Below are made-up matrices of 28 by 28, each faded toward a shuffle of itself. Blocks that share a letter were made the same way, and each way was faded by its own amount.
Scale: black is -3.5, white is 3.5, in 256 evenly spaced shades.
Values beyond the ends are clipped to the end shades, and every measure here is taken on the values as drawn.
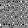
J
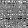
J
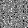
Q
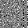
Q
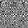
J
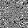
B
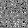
B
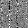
Q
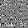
J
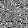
B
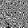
J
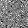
B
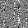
Q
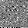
B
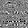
J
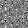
Q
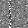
Q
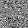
B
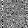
Q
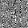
Q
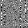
Q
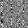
Q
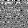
J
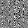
Q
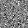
Q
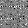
B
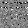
B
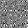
J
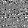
B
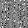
Q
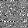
B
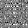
J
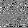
B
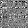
J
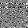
J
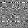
J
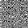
J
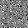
B
